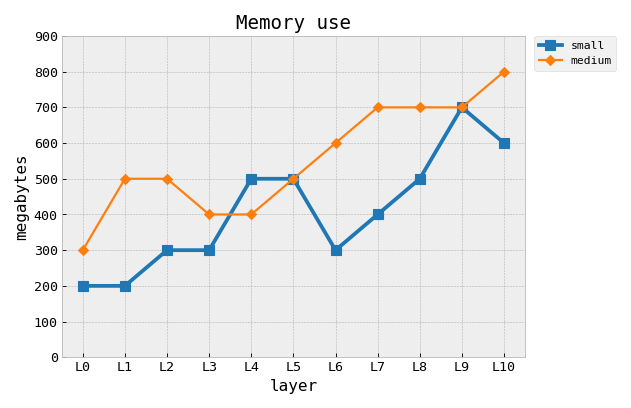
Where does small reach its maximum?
L9
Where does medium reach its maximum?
L10
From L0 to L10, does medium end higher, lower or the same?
higher
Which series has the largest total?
medium
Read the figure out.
Title: Memory use
x-axis: layer, ticks L0 L1 L2 L3 L4 L5 L6 L7 L8 L9 L10
y-axis: megabytes, ticks 0 100 200 300 400 500 600 700 800 900
Legend: small, medium
Values:
small: 200 200 300 300 500 500 300 400 500 700 600
medium: 300 500 500 400 400 500 600 700 700 700 800
